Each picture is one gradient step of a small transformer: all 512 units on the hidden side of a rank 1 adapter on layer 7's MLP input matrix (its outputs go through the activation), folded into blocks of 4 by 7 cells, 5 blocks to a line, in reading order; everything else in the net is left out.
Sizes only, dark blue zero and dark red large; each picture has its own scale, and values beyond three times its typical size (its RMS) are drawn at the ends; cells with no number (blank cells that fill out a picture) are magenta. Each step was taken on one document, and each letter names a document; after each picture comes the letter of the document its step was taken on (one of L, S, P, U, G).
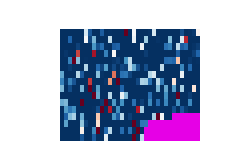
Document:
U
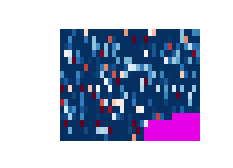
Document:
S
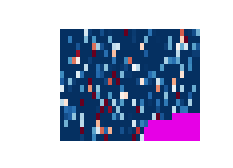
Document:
U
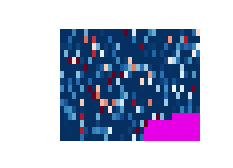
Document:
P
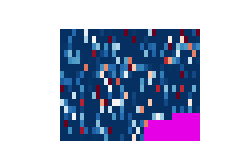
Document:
S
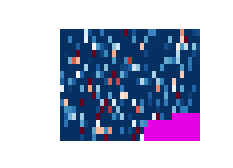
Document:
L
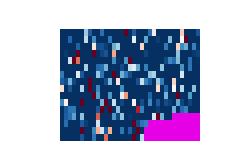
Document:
L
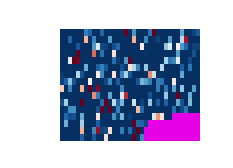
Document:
L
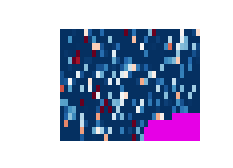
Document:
L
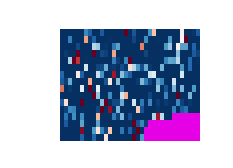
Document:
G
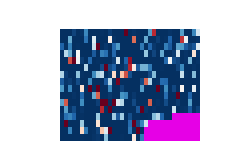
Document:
S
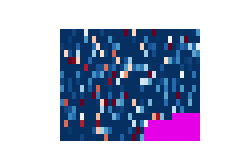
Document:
P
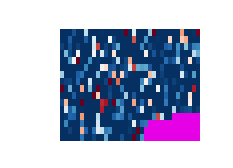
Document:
P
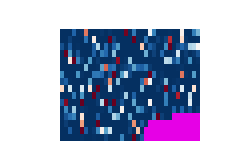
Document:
S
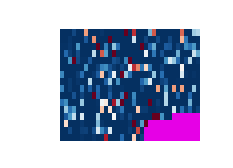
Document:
P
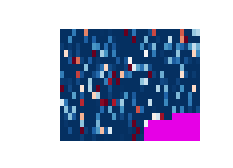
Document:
P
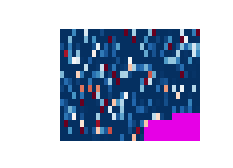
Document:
S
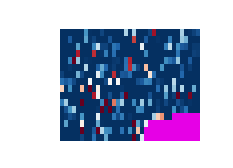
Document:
G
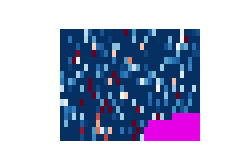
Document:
U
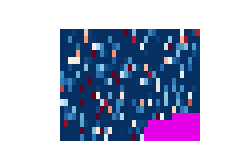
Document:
L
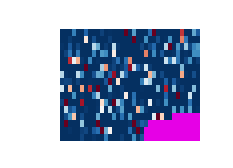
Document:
P
